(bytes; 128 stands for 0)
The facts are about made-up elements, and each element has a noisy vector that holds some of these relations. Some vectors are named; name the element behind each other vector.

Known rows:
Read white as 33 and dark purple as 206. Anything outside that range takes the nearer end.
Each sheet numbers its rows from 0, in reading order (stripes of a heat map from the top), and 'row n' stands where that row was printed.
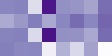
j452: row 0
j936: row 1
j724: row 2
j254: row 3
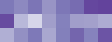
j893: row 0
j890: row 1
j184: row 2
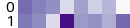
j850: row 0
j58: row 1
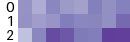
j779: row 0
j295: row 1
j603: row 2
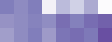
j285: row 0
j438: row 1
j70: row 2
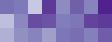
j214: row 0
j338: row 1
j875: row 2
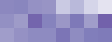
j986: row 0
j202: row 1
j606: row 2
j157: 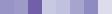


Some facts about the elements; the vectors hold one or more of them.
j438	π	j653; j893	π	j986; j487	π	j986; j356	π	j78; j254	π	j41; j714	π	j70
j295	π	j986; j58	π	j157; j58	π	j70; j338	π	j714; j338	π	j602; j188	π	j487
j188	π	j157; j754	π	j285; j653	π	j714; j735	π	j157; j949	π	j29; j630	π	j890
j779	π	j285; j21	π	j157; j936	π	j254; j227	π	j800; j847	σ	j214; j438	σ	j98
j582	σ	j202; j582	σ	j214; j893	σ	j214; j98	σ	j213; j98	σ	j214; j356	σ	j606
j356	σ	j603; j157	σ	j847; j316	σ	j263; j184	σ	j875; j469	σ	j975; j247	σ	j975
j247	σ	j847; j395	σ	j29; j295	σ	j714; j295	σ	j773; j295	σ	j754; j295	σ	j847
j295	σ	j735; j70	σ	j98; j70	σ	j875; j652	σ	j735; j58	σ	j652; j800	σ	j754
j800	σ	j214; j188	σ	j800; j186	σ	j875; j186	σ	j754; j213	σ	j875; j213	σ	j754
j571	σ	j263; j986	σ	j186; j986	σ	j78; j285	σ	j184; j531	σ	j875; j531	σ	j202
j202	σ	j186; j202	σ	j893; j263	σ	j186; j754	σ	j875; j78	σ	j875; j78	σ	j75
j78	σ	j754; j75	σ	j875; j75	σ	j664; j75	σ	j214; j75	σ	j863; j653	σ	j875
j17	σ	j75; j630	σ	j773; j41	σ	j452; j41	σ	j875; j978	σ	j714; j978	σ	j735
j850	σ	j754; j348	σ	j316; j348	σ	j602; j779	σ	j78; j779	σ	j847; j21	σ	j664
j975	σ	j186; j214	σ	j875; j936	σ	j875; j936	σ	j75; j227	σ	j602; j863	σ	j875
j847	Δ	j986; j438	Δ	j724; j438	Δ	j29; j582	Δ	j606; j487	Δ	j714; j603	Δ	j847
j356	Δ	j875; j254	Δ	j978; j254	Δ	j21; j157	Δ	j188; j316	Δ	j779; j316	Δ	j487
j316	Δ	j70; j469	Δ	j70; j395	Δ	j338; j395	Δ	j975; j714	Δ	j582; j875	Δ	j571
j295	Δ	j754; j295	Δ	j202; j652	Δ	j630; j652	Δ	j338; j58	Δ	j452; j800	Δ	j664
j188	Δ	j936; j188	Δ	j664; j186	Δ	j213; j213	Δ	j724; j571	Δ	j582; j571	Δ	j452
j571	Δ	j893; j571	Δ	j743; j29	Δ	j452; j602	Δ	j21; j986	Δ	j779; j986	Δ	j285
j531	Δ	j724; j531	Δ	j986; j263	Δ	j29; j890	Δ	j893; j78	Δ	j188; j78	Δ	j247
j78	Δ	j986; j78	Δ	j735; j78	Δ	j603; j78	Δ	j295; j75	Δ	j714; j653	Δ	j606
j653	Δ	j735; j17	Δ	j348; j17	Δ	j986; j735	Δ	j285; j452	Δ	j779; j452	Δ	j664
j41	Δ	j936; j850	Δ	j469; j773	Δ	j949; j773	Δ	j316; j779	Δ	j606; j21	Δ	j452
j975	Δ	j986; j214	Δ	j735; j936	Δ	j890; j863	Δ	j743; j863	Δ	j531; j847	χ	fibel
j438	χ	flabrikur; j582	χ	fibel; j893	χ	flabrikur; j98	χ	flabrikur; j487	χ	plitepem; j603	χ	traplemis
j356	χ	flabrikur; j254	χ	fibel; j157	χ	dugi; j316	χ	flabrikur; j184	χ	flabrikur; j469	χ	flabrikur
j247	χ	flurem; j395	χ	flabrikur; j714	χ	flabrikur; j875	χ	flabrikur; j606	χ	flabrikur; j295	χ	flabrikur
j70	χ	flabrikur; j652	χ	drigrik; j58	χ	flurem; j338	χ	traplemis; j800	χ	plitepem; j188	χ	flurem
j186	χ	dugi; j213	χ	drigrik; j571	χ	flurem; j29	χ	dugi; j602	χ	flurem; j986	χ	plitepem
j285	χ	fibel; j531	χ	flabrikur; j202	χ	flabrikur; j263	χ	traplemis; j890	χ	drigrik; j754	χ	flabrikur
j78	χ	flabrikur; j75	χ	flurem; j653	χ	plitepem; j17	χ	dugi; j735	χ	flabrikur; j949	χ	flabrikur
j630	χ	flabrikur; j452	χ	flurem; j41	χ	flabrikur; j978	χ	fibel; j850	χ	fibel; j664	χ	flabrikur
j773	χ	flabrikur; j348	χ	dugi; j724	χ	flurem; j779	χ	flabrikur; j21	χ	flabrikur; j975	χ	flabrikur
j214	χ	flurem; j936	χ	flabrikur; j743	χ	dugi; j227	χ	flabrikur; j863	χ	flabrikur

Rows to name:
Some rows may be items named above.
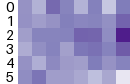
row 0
j975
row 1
j295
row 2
j754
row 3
j875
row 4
j779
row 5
j487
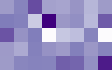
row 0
j186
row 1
j571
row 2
j847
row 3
j469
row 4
j754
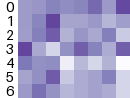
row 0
j78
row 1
j186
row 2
j348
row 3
j213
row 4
j978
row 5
j17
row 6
j653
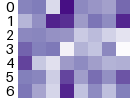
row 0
j602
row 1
j263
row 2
j986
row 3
j582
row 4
j652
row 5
j75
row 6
j247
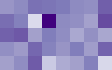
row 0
j316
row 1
j188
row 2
j800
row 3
j202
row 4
j17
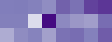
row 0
j98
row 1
j602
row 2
j875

